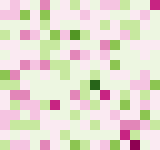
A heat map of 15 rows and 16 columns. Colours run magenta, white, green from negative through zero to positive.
Slope: none. Roughest part: bottom right. Grain: fine. Average level on the scale: 50%.
